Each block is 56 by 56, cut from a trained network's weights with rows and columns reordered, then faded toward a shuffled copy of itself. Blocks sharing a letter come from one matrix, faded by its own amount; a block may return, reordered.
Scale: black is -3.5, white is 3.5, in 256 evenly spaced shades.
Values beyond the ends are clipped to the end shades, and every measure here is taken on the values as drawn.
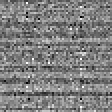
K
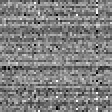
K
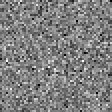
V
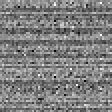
K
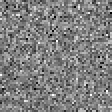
V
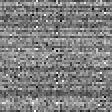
K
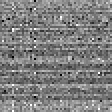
K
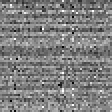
K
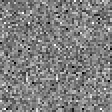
V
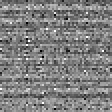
K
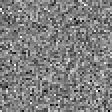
V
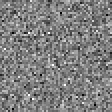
V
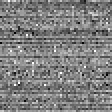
K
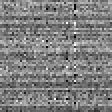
K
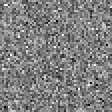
V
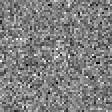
V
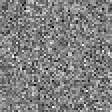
V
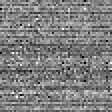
K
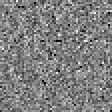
V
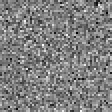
V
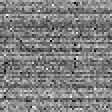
K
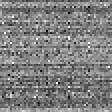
K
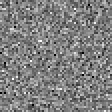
V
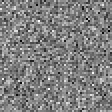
V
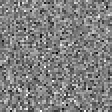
V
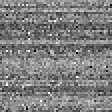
K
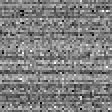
K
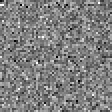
V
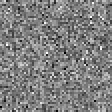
V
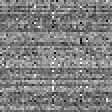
K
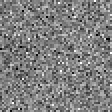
V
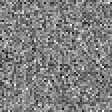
V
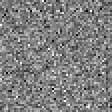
V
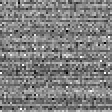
K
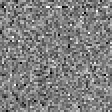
V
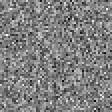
V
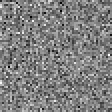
V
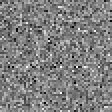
V
